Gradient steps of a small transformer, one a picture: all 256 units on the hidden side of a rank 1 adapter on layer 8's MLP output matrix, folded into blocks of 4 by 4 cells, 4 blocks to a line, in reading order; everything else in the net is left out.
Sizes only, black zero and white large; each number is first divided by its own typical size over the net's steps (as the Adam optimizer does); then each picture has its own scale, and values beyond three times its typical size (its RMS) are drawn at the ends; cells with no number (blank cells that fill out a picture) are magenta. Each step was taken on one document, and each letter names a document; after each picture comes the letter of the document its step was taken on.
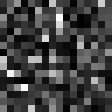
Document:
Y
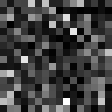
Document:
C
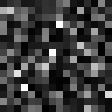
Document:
Y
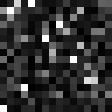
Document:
Y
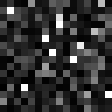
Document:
Y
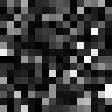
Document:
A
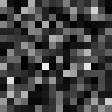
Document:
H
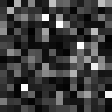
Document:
Y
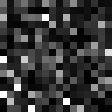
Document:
C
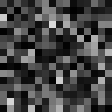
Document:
C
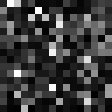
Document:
A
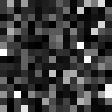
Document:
A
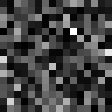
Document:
C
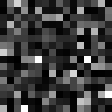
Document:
A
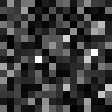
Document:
A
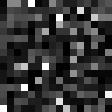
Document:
Y
